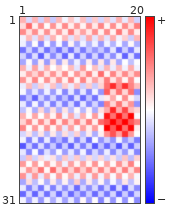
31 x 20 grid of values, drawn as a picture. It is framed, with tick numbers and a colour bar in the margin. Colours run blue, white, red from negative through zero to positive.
Stripes: horizontal, repeating 4 times. Ninth with the highest average: middle right. Mirror symmetry: none. Average level on the scale: 50%. Odd patch: higher, in the middle right.
